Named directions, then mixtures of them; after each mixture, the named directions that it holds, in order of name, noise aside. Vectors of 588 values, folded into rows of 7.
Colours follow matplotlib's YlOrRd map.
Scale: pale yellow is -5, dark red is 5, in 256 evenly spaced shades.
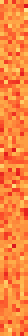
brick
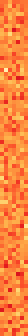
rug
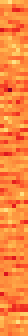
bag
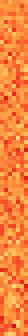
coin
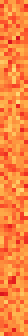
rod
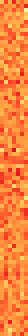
brick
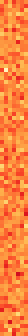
brick, rug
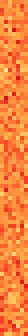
coin, rug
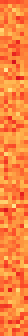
bag, rug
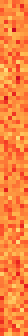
coin, rug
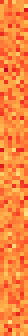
brick, rug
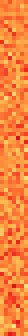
coin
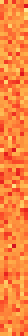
brick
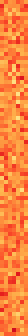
rod, rug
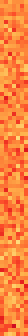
coin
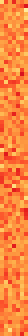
brick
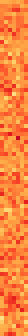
bag, coin
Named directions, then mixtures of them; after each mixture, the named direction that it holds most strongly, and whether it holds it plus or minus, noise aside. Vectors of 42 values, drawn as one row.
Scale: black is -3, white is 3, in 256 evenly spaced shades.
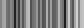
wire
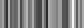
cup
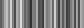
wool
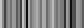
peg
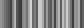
wool, minus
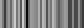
wire, minus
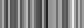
cup, plus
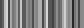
cup, minus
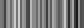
wire, minus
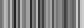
wire, plus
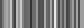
wool, plus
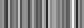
cup, plus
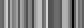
cup, minus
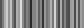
wool, plus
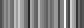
wire, minus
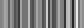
wire, plus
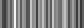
wire, minus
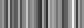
cup, plus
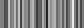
cup, plus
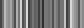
peg, minus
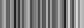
wire, plus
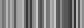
wool, plus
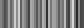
wire, minus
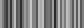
wool, minus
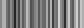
wire, plus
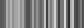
wire, minus
